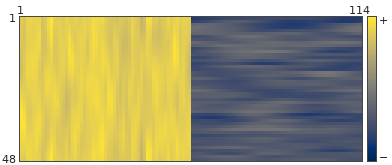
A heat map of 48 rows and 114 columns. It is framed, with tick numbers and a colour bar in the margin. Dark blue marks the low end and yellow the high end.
The table splits into one row of 2 panels. Panel 1,1: very high, streaked downward, faint in contrast. Panel 1,2: low, streaked across.
